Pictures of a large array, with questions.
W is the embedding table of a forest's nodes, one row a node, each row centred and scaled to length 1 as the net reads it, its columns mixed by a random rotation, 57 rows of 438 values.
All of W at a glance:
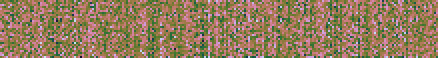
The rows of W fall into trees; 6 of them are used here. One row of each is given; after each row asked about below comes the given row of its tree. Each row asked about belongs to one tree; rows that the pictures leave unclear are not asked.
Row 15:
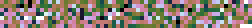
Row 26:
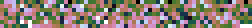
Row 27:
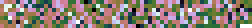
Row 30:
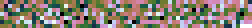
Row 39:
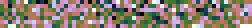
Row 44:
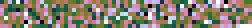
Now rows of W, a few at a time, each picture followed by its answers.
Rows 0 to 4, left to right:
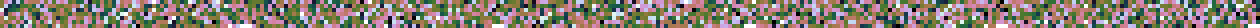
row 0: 44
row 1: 30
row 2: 15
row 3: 27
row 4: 27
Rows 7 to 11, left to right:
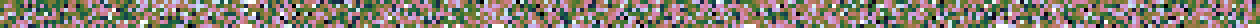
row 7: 15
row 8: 26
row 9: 44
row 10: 27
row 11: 44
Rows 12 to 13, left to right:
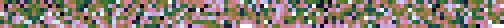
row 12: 30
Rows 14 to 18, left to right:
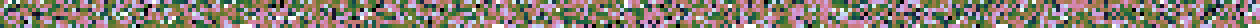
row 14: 44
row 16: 44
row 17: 39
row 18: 39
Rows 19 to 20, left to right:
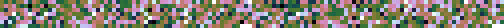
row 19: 15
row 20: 15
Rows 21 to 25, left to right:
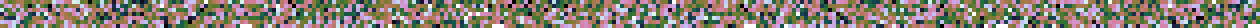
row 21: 39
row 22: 26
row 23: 30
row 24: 26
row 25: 39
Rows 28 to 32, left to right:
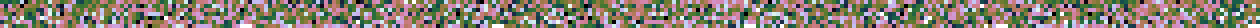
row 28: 30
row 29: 26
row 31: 44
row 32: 26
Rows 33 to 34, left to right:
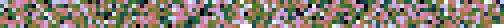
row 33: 39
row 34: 26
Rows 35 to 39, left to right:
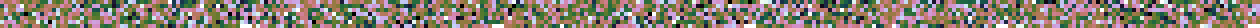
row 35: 27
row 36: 44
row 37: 44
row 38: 26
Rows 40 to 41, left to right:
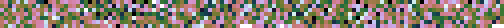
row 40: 39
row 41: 26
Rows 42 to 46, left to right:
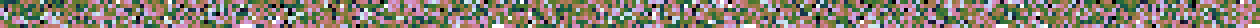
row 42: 30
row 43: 15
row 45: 26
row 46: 26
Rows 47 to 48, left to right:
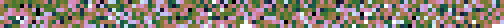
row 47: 15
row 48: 30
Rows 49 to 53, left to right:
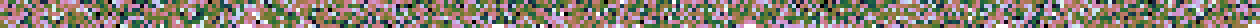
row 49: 39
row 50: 44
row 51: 30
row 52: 26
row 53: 39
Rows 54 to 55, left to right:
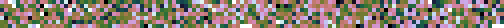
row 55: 27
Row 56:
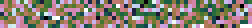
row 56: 39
